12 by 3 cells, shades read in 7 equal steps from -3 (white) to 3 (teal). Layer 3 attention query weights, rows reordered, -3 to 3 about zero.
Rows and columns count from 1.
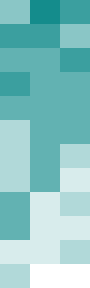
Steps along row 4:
down same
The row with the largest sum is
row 1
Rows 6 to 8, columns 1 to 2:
-1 1 / -1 1 / -1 1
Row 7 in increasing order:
-1 -1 1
